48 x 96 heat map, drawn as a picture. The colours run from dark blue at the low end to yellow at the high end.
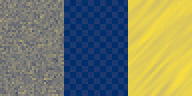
The table splits into one row of 3 panels. Panel 1,1: middling, fine-grained. Panel 1,2: very low, checkered, faint in contrast. Panel 1,3: very high, slanting up to the right, faint in contrast.
